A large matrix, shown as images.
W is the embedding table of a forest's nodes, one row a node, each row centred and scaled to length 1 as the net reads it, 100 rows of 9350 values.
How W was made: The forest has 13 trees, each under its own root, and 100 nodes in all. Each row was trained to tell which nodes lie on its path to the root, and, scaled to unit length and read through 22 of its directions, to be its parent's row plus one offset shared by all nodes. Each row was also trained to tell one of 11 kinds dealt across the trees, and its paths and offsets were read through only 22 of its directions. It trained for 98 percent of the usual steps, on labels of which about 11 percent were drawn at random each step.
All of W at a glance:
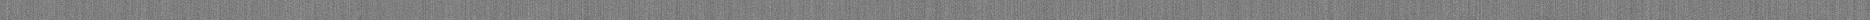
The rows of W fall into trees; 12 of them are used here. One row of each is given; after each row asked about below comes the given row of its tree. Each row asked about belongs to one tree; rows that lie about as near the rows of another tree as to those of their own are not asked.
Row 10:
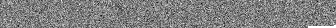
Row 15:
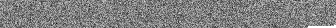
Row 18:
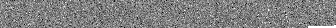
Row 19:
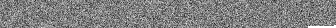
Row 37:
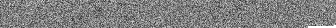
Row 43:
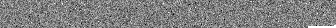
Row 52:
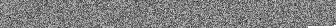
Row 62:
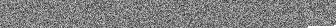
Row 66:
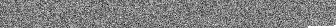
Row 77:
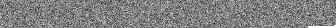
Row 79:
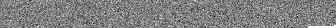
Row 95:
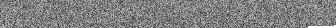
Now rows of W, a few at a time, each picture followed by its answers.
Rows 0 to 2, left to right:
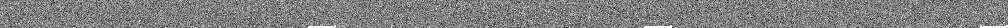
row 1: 10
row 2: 43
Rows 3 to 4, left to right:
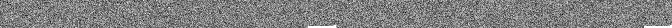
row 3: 66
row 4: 62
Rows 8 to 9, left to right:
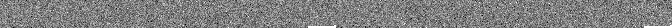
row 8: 18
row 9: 43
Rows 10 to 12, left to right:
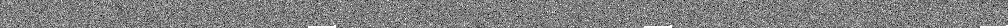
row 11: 43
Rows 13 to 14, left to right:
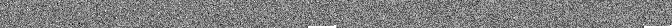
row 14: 62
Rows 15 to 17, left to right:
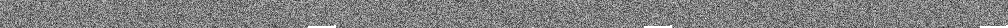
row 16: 95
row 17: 77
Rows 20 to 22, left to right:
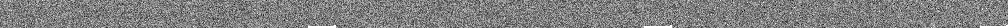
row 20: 15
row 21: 66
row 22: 77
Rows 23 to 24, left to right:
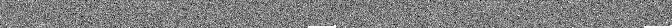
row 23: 43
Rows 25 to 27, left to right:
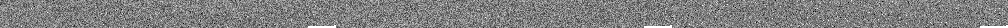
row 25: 18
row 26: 19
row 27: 18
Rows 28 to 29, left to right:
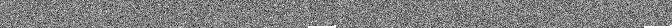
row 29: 52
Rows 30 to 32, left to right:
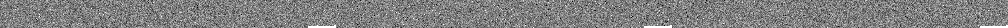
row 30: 79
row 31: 43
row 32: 10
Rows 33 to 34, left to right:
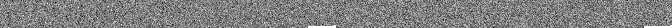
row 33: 18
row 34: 19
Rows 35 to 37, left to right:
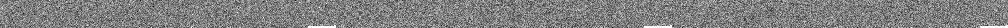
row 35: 18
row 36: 19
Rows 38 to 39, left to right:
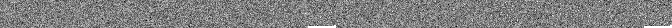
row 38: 77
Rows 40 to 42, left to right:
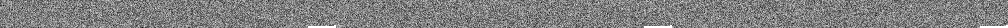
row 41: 52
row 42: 62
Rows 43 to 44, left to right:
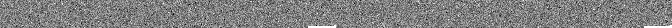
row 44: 43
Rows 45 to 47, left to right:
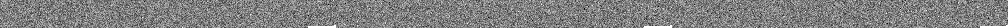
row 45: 52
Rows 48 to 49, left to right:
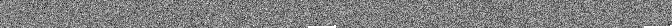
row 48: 10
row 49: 95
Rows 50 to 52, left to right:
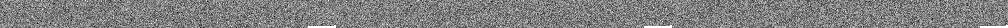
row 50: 77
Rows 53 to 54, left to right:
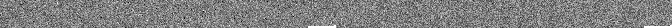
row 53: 79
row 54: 95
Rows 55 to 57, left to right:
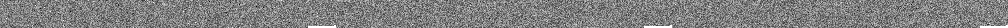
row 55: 18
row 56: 15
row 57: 66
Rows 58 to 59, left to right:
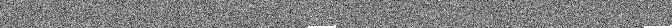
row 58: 77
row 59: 79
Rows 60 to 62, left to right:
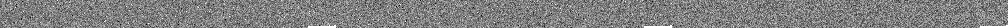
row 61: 10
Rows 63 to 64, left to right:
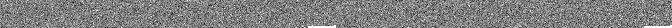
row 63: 43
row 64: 18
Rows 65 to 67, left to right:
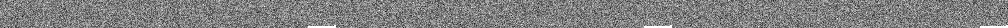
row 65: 77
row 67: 19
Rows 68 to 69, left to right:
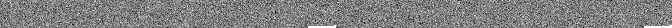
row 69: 79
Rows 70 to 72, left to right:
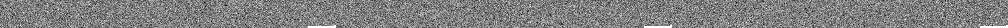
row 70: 77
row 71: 79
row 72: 10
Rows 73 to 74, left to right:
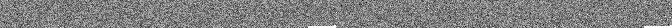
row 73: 52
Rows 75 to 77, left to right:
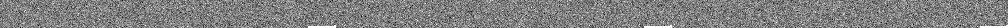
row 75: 10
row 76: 43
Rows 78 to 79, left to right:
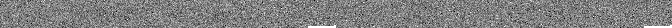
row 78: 18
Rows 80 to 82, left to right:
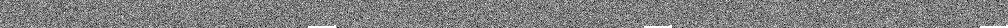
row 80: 79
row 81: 62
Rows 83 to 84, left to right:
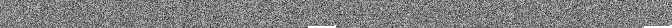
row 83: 95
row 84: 37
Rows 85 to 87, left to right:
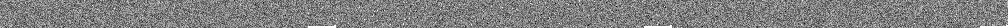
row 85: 77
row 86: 18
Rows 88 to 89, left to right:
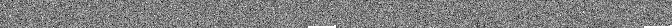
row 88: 79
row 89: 10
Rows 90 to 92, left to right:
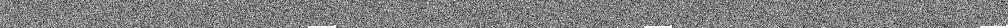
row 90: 10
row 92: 10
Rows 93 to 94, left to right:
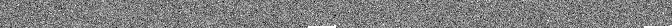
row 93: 79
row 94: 43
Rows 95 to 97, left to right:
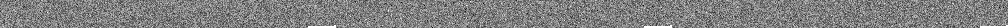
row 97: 19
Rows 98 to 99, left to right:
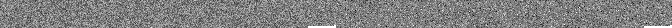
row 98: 52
